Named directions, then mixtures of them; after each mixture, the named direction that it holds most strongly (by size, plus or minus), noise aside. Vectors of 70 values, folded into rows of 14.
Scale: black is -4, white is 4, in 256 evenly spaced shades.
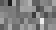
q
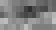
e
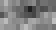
e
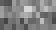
e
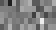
q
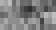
e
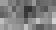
e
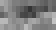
e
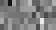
q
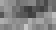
e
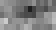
e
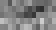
e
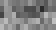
e
